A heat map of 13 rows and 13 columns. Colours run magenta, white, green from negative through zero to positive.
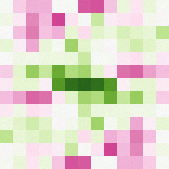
It looks the same turned upside down. There is no overall slope. Overall the values sit about 50% of the way up the scale. The centre is the ninth with the highest average. The values follow a bell shape.
